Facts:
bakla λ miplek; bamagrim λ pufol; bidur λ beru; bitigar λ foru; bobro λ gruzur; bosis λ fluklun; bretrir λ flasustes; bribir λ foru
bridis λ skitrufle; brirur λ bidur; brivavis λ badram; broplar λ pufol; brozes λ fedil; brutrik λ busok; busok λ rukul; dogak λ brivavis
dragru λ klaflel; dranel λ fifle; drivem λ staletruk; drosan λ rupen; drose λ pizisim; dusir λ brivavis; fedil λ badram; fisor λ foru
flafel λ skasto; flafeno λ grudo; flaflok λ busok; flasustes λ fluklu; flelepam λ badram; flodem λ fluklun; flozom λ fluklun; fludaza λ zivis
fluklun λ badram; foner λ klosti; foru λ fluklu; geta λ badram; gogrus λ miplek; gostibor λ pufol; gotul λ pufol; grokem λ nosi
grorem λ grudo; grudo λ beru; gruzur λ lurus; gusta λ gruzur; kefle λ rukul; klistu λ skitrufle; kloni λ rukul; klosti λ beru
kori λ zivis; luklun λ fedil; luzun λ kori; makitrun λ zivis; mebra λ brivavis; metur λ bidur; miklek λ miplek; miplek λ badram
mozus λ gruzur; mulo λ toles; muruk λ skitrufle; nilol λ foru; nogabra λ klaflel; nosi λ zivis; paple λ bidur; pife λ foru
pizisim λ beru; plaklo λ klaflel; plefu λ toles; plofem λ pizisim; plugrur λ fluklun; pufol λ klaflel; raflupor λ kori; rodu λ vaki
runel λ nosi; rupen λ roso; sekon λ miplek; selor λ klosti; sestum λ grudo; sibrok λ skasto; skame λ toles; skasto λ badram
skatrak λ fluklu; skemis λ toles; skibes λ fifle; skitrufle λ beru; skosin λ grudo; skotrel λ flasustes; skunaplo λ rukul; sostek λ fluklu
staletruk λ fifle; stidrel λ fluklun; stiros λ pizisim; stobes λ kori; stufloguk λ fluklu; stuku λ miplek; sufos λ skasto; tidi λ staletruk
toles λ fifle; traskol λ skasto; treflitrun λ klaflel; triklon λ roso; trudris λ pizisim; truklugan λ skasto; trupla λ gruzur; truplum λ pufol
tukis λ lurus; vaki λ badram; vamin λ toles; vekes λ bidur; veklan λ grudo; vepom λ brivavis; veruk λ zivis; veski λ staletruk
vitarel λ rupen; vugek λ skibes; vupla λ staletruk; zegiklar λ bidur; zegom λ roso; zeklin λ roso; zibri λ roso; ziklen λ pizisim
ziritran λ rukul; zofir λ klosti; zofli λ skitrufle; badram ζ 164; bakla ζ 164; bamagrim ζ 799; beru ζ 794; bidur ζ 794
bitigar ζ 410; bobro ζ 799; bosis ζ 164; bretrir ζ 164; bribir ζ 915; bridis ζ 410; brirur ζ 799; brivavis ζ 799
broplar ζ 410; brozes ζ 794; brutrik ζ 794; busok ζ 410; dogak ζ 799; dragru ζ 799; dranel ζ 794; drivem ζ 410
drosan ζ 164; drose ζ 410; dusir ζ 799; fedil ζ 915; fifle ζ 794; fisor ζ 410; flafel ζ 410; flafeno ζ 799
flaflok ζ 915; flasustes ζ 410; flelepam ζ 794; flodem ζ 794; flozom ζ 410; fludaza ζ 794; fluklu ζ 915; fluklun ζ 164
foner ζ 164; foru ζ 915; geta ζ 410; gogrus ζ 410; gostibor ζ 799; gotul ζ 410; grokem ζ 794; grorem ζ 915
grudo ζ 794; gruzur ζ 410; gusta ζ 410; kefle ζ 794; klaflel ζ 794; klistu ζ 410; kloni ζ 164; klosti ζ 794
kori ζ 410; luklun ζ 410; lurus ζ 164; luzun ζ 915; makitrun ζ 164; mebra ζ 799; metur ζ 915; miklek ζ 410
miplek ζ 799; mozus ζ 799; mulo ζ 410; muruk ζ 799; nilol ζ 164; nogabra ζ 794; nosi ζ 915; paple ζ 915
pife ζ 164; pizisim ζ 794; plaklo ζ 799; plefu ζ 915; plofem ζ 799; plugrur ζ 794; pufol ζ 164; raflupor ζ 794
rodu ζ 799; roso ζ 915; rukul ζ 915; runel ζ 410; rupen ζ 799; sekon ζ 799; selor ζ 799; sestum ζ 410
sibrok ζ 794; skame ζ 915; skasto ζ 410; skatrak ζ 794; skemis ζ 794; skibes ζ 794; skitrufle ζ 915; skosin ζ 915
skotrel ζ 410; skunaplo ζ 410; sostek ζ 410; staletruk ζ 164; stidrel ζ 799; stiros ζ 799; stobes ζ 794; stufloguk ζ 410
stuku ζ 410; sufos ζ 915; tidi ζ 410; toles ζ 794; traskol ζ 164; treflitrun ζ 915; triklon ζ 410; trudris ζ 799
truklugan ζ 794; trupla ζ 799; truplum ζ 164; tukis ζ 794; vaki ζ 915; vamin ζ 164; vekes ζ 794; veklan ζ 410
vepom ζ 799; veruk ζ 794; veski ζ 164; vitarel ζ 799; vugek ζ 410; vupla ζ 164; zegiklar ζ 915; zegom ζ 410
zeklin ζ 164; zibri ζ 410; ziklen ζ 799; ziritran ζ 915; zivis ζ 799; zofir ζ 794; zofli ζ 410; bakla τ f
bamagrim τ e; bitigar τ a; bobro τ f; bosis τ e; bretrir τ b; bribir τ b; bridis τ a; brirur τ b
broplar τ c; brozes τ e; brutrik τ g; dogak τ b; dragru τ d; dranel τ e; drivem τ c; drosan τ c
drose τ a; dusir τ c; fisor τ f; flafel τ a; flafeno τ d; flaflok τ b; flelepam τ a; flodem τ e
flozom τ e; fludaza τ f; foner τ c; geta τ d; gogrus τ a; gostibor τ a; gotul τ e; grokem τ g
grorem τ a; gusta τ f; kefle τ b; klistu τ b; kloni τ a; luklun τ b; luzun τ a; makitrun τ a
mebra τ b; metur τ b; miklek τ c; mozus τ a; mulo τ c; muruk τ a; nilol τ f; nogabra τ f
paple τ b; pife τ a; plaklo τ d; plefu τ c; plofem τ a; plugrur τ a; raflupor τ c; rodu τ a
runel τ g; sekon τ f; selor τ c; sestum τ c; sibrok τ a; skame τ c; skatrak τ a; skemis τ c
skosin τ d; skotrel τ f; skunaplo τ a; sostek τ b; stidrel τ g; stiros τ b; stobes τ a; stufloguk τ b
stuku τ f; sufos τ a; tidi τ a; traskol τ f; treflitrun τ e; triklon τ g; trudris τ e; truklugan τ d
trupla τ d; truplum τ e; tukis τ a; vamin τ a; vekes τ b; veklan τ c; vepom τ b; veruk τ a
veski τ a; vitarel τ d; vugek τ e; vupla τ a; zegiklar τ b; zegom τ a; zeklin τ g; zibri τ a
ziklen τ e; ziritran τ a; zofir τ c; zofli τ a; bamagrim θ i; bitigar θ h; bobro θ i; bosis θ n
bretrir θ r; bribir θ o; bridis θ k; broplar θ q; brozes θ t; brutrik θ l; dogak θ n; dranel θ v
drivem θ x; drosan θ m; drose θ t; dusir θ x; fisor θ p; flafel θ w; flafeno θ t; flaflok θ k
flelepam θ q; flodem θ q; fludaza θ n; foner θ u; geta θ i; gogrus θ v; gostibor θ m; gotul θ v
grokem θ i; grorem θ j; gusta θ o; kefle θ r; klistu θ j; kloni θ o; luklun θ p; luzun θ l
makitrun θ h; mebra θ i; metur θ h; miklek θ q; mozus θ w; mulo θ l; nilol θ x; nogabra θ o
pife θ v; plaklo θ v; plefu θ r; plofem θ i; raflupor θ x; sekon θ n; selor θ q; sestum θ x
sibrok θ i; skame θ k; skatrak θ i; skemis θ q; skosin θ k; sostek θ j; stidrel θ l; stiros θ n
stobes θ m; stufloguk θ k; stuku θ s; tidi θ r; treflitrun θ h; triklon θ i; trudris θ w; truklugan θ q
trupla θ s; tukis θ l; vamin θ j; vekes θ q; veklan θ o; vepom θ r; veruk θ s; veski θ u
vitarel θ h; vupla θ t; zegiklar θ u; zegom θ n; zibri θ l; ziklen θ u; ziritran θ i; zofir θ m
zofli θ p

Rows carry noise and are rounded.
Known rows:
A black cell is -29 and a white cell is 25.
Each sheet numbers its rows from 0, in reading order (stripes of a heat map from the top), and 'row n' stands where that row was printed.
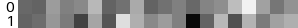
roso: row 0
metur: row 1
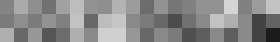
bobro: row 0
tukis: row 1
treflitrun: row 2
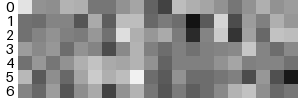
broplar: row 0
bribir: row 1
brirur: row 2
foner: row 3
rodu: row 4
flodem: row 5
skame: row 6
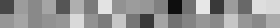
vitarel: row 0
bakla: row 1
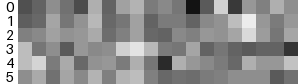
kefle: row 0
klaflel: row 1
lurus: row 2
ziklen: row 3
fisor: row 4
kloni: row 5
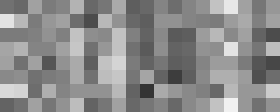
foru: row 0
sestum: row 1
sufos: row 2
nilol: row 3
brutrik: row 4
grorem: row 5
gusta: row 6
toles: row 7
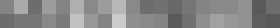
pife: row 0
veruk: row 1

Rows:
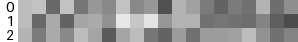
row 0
zegom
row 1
trudris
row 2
drosan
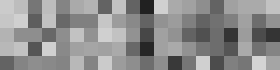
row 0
stuku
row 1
bridis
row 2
bosis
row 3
gogrus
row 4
mebra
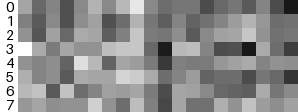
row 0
dranel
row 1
plefu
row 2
skemis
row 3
flozom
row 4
dusir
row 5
bamagrim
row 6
tidi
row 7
traskol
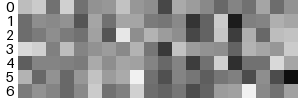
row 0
bitigar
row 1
bretrir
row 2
stiros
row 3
skotrel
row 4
vepom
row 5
brozes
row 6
nogabra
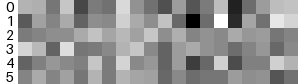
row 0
stufloguk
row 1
flafeno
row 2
mozus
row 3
drose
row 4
dogak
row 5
makitrun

